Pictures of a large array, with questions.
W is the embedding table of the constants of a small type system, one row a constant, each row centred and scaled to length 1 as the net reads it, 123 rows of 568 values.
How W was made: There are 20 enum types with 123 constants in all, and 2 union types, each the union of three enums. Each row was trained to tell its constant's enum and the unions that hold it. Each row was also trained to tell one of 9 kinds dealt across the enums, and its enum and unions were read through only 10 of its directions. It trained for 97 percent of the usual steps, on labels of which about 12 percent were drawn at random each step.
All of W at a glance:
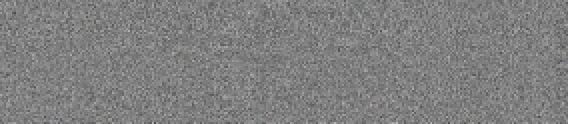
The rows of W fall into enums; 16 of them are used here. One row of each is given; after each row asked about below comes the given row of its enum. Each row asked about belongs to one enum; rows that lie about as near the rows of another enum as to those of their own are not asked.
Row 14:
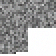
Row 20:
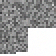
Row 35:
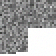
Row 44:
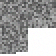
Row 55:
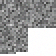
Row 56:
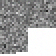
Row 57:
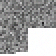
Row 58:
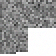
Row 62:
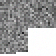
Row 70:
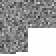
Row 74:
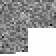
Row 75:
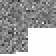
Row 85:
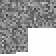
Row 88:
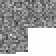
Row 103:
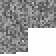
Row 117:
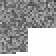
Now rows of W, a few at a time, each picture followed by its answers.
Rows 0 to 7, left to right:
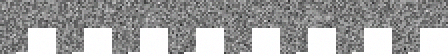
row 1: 44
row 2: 44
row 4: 117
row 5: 103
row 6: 58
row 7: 20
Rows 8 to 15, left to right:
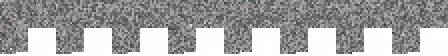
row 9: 35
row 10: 70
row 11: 75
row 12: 88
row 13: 35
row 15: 88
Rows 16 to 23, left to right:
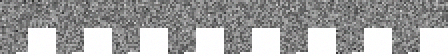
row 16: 44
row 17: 88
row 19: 58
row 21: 103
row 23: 62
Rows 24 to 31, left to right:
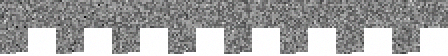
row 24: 56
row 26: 14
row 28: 103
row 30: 88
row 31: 74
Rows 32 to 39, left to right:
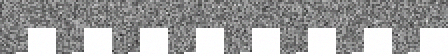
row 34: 103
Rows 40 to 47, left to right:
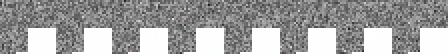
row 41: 55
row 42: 62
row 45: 20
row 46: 74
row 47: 74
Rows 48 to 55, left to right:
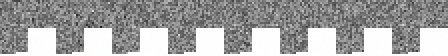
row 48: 75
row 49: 20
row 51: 35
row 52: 55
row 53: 44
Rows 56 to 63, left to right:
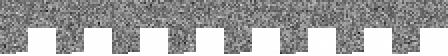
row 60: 62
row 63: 88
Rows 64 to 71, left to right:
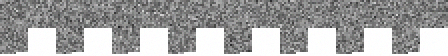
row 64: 55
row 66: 56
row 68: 74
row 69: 58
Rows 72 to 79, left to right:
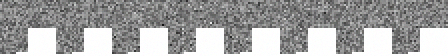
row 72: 70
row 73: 55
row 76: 14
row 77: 35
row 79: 20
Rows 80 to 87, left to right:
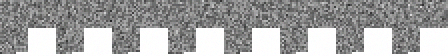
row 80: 20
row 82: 56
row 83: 35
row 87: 74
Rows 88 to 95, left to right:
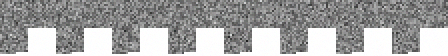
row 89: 70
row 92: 57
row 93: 117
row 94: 88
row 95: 58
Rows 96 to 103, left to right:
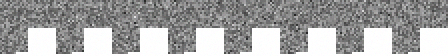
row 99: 14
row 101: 70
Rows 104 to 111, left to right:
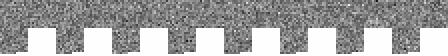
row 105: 35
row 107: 20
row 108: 85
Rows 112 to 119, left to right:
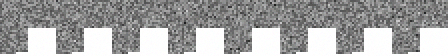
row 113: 70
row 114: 44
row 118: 55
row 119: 56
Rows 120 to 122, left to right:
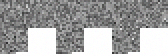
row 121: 74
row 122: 117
